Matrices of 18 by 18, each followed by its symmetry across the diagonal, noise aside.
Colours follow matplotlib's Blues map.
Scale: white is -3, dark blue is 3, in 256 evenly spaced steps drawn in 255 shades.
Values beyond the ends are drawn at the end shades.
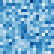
neither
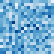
neither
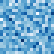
neither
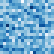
neither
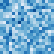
symmetric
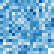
symmetric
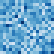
symmetric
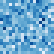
neither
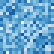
symmetric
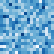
neither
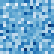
symmetric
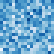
neither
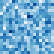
neither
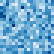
neither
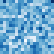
neither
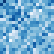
symmetric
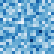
symmetric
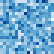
neither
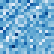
symmetric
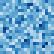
symmetric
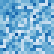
symmetric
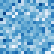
symmetric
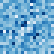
symmetric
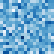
neither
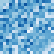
symmetric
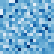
symmetric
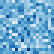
neither
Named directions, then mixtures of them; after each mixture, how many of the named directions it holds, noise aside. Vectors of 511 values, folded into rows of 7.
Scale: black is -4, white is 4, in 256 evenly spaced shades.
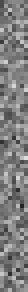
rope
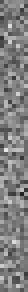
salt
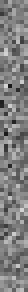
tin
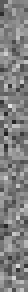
two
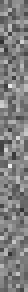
three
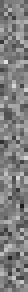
one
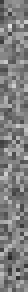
two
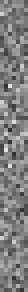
two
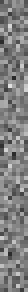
three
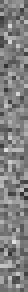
one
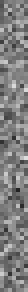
one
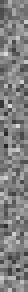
three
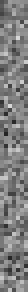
three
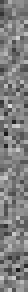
three
